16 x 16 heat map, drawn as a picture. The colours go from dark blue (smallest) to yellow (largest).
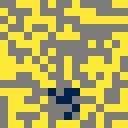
In the bottom middle lies a patch that is lower than the rest. The ninth with the lowest average is the bottom middle. Overall the values sit about 70% of the way up the scale. Fine speckle covers the field. There is no overall slope. The halves do not mirror each other.
